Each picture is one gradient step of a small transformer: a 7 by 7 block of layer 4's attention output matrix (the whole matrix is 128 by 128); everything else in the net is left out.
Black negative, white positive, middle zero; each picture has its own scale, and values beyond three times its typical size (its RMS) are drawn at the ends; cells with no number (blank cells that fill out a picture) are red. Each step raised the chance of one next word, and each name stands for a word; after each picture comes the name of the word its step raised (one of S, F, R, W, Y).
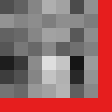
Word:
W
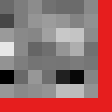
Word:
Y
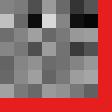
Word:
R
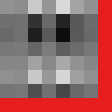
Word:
Y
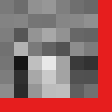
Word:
W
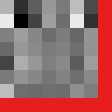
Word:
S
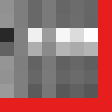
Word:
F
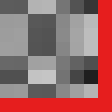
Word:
Y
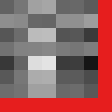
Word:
W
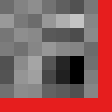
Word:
W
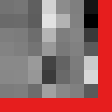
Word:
R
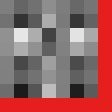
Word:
F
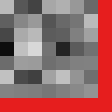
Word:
Y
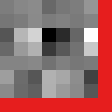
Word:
F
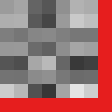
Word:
S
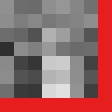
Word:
W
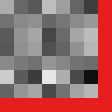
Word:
Y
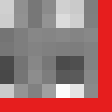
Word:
S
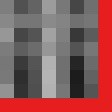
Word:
W
